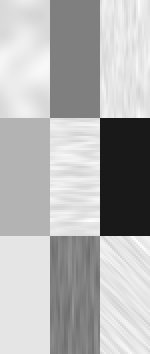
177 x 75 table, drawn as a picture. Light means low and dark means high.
The table splits into 3 rows of 3 panels. Panel 1,1: very low, smooth, faint in contrast. Panel 1,2: middling, flat. Panel 1,3: very low, streaked downward, faint in contrast. Panel 2,1: low, flat. Panel 2,2: very low, streaked across, faint in contrast. Panel 2,3: very high, flat. Panel 3,1: very low, flat. Panel 3,2: middling, streaked downward, faint in contrast. Panel 3,3: very low, slanting down to the right, faint in contrast.
